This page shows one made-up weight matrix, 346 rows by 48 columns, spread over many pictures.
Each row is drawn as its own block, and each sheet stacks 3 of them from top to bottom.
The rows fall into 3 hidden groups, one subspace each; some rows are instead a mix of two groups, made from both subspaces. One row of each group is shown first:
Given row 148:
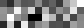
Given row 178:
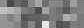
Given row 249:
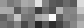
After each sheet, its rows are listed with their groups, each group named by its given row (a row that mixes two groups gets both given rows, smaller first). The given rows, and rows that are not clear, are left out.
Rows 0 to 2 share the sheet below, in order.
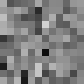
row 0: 178
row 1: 178
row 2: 148 and 249
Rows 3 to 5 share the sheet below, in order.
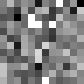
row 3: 148 and 249
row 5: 178
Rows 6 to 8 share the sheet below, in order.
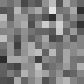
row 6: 148 and 249
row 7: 148
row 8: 178
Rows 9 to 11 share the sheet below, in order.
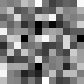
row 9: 249
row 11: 178
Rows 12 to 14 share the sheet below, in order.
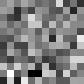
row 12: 148
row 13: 249
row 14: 148
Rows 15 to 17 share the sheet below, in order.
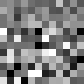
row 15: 148
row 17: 148
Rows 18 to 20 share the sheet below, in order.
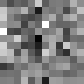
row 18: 178
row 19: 178
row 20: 178
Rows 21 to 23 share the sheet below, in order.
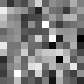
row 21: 178
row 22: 249
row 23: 148 and 178
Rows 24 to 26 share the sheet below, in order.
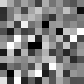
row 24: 178
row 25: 148
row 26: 148
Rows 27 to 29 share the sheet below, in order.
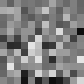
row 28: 148 and 249
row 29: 249
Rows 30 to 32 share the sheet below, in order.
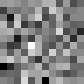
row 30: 148
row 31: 148
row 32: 178
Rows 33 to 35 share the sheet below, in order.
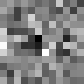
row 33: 148
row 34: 178
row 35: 148
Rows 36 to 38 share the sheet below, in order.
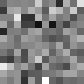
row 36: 148 and 249
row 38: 178
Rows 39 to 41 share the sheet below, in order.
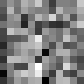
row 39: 249
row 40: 178
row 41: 178
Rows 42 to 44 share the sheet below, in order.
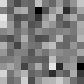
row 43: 178
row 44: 249
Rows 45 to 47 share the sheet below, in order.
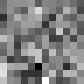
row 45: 178
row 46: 148
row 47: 178
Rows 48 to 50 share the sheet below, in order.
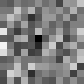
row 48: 148
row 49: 178
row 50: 148 and 178
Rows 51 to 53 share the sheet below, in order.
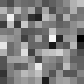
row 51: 148
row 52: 249
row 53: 178
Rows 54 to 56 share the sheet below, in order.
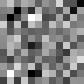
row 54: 148
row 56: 148
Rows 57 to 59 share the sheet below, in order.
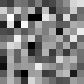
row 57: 148
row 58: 148
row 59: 249
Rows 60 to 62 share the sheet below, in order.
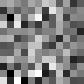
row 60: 148
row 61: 148 and 178
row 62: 148
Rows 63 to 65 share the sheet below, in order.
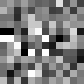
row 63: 148
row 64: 178
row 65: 148
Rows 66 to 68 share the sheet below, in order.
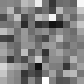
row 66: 249
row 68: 178
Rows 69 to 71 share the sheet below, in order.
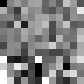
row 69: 178
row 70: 249
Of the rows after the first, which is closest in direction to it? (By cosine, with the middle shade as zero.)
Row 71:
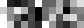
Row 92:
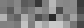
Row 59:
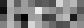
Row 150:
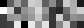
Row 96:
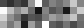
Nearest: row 96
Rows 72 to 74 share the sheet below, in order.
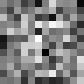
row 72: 249
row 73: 178
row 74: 249
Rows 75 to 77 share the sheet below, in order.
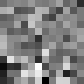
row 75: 148 and 178
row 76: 178
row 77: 178
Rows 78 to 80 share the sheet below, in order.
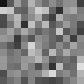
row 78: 178
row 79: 148
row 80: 249
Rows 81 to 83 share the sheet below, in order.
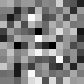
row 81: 148
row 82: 249
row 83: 148
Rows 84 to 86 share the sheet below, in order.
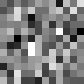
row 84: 148
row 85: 148
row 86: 148
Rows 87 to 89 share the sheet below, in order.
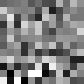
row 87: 148
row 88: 249
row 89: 148
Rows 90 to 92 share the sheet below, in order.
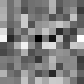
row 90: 249
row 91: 249
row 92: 249
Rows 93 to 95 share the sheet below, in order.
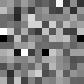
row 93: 148
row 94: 178
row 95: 148
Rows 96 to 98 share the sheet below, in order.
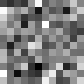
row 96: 178
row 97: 148
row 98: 178
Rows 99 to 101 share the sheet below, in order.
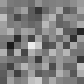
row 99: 178
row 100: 148
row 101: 249
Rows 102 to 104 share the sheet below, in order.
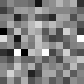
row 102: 249
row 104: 148
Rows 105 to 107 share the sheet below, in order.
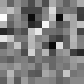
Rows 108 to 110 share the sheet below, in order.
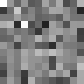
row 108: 178
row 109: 249
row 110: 249
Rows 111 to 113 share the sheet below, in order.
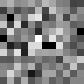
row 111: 148
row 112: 148 and 249
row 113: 148
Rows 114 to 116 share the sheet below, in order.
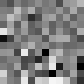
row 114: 148
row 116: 249
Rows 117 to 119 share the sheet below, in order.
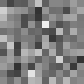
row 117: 178
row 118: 148
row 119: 148
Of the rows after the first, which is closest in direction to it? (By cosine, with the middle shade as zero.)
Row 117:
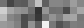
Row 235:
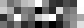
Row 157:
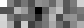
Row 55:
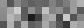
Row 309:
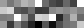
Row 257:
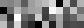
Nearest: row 55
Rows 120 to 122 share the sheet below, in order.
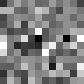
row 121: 178
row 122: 249
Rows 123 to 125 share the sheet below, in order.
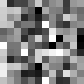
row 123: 178
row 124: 249
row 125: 178
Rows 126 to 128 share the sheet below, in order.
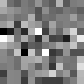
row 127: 178
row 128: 249
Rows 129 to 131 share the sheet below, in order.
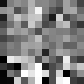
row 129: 178
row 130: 178
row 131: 178
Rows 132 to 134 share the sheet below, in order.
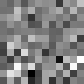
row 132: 148
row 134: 148
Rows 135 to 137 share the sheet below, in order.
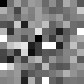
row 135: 178
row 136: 148 and 249
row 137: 178
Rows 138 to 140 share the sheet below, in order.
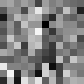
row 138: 178
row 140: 148
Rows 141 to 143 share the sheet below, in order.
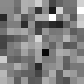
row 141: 249
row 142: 178
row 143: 178
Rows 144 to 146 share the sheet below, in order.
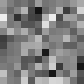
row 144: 178
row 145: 178
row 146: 249
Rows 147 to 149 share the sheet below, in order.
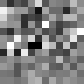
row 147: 178
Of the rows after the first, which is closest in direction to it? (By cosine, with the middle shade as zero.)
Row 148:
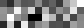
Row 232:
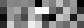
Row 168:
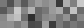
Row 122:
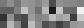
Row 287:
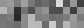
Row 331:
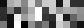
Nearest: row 168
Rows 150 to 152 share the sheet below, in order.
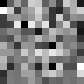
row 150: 178
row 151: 249
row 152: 249
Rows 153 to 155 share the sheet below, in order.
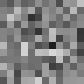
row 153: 148
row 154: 249
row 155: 148
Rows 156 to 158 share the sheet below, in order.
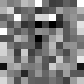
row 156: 249
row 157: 178
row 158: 178 and 249
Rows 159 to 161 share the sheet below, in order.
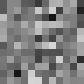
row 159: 249
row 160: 249
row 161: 148 and 249
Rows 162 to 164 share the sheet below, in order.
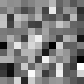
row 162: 148 and 249
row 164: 148 and 249
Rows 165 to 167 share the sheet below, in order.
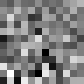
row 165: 148
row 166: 178
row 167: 148
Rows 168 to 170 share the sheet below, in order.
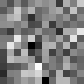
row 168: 148
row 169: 148
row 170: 178
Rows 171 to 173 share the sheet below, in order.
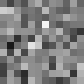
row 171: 178
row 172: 148
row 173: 249
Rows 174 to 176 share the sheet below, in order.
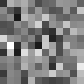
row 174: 148 and 178
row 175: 148
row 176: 249
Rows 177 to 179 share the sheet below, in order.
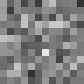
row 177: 249
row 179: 148
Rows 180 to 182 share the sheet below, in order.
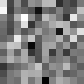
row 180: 249
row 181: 148
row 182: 178
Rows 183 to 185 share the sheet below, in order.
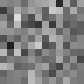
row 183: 148
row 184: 148
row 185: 148 and 178
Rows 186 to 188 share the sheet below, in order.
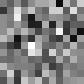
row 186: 148
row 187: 148
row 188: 148
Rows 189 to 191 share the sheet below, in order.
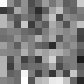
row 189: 178
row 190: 249
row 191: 249
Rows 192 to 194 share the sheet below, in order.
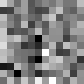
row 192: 178
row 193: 178
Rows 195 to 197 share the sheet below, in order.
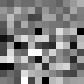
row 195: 148
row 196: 249
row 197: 178
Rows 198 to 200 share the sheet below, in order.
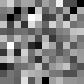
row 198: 148
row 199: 148
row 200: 178
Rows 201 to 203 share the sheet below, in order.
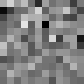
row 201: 178
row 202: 249
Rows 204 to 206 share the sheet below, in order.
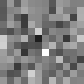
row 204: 249
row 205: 178
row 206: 148
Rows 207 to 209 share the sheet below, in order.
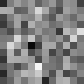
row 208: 148
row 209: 178
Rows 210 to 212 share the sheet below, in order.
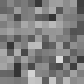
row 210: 249
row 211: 148
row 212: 148
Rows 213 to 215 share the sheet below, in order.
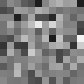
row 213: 249
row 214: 249
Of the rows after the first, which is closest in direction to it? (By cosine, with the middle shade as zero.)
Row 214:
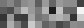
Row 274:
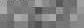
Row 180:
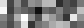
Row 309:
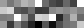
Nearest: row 274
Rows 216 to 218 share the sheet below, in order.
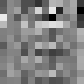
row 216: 249
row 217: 249
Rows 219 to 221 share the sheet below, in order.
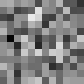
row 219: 148 and 178
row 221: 148
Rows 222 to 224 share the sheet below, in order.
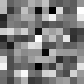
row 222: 249
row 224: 249
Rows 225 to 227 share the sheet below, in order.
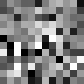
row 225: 249
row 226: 148
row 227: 148
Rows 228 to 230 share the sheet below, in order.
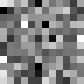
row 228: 178
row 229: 249
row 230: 178
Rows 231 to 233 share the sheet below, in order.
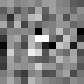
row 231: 148
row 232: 178 and 249
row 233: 249
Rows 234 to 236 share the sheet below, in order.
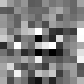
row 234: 178
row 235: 249
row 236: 249
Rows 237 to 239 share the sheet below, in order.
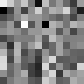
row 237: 178
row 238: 148
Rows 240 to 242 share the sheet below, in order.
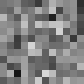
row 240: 249
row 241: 148
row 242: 148 and 178
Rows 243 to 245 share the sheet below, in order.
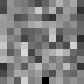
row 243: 249
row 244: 249
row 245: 178
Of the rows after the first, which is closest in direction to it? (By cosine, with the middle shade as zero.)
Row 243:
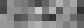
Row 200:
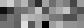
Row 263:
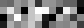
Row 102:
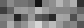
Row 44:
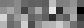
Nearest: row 102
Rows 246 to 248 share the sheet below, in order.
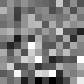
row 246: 148
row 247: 148
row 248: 249
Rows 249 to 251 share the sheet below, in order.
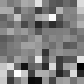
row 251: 249
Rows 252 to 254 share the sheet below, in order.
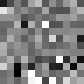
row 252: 178
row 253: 249
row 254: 148
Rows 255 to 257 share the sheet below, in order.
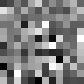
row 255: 178
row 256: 249
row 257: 148
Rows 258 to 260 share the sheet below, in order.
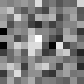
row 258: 249
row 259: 178
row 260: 178
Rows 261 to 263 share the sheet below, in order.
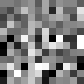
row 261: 249
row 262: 249
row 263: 178
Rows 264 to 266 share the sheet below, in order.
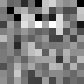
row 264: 249
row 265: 148
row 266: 148
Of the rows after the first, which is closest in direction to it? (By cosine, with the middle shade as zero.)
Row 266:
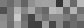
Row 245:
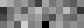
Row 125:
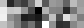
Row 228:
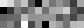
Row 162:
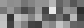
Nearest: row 162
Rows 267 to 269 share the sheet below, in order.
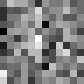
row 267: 178
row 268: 178
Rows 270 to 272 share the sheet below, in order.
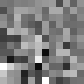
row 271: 178
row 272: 178
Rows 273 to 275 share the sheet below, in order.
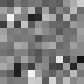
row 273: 148
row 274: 249
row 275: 148
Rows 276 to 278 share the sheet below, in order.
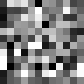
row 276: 178
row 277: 148
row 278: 249
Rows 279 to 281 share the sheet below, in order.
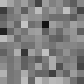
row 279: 178
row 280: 178
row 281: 249
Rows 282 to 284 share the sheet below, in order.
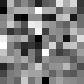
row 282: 249
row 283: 178
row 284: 178
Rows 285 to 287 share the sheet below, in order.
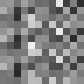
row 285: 148
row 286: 148
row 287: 148
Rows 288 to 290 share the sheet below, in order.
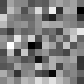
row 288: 249
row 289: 148
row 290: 249
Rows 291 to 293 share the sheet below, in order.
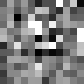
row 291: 148 and 249
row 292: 249
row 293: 178
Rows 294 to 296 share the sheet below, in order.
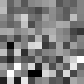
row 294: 249
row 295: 148
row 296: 148
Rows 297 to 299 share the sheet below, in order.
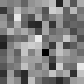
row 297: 148
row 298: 178
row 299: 249
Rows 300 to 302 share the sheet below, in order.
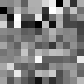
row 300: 148
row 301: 249
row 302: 249
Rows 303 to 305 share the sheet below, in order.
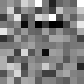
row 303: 249
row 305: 178
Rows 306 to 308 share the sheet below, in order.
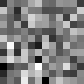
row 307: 148
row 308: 178
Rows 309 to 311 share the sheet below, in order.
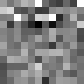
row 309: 249
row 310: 249
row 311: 178
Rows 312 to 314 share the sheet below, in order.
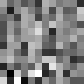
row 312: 249
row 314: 148
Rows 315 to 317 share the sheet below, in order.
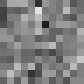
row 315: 178
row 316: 249
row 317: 148
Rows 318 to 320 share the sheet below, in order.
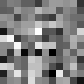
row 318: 249
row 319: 178 and 249
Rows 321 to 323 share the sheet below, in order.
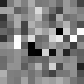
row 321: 178
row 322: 148
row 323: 249
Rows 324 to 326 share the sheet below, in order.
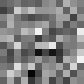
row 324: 148 and 249
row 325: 249
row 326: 148
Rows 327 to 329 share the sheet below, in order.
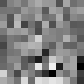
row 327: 148 and 178
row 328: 178
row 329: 249
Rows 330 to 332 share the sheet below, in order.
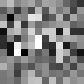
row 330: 148
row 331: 148 and 178
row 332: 148
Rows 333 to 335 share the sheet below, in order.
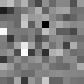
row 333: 178
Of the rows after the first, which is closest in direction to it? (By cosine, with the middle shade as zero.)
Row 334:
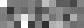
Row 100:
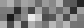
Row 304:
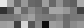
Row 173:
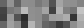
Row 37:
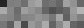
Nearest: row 304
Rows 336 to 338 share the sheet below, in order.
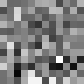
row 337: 148
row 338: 148
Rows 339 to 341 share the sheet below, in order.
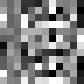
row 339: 249
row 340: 249
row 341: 249
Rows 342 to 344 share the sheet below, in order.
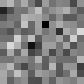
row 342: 178
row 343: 148
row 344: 249
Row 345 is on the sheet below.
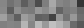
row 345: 249
